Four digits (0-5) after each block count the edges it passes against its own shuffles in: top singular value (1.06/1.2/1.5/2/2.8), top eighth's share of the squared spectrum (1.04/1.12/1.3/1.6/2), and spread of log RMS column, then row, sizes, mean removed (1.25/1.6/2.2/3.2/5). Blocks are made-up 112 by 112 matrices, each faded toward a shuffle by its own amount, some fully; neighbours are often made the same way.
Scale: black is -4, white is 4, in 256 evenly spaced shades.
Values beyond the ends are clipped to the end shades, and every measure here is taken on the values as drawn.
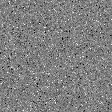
0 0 0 0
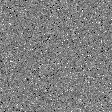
0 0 0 0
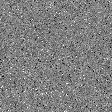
0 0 0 0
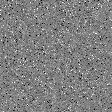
0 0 0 0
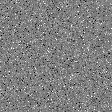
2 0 0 0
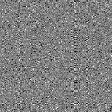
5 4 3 2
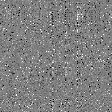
4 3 2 1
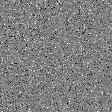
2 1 0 0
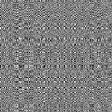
5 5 4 4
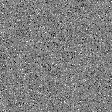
2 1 0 0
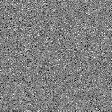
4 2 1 1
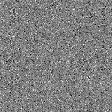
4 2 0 1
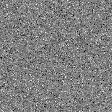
2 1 0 0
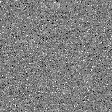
2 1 0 0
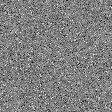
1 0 0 0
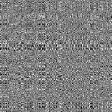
5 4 3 3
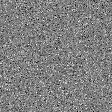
1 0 0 0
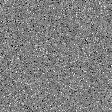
2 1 0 0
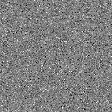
3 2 1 1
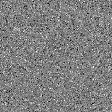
3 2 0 1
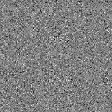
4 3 1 1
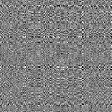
5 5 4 4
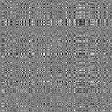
5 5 4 4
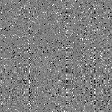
5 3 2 2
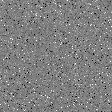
2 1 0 0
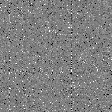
4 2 1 1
